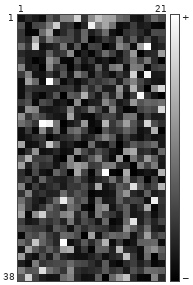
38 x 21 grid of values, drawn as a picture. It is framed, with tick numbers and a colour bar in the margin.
Most values sit low, with a long tail of high ones. The halves do not mirror each other. No overall slope runs across the table.
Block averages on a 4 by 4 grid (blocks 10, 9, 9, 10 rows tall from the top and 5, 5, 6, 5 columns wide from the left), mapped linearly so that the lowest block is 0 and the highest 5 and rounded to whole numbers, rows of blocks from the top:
2 1 2 2 / 2 0 1 4 / 1 3 2 3 / 5 3 2 1
